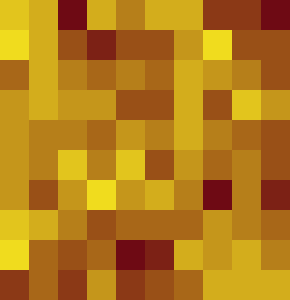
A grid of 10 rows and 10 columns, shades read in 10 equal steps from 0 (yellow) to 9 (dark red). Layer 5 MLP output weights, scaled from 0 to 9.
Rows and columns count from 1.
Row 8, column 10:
5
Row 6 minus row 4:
0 2 -2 1 -5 0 1 -1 3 3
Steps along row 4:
down up same up same down up down up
